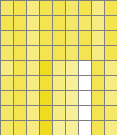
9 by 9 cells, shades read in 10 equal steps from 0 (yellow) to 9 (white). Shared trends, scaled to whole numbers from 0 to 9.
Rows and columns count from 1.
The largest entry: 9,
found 5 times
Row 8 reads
3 2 4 0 4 5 9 2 3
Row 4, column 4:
2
